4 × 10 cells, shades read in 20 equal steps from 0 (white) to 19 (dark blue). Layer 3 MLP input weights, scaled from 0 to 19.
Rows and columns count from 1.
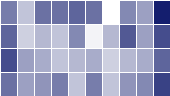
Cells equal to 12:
4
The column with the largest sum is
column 10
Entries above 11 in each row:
5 3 2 2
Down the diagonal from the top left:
11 4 7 11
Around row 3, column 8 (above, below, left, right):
14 9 4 7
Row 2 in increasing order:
1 4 5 6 6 8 10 13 14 15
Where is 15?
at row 2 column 10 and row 3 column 1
